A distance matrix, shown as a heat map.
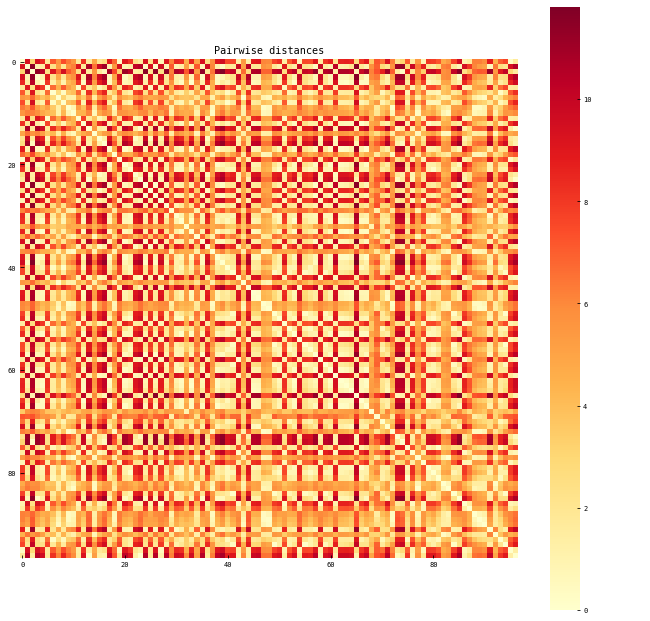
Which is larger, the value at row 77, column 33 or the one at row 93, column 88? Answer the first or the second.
the first
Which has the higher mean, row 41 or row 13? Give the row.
13
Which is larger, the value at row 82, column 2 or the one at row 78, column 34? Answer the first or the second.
the first
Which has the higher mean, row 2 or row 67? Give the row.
2
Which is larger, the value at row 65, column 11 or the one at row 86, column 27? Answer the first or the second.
the first
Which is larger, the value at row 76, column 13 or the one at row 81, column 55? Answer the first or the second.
the second
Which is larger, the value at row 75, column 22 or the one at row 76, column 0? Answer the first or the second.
the first
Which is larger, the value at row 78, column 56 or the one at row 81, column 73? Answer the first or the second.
the second
